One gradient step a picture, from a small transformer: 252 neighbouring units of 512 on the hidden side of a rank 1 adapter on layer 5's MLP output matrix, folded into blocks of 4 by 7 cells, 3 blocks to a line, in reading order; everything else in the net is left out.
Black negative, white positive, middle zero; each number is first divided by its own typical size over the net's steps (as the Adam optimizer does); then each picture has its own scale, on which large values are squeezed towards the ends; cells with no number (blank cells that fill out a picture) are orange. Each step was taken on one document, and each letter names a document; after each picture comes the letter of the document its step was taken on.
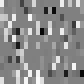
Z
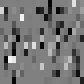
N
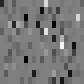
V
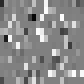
Z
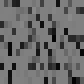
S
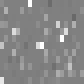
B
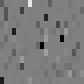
B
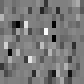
V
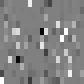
B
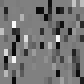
N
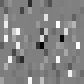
B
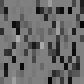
N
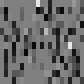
N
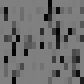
N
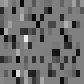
Z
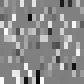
Z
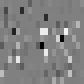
B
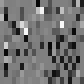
N
